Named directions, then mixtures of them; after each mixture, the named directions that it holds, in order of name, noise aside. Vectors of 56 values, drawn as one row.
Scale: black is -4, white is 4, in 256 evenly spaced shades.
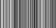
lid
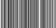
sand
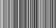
lid, sand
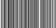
sand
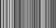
lid, sand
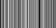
sand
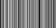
sand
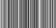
lid, sand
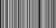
sand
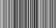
lid, sand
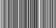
lid, sand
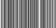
sand
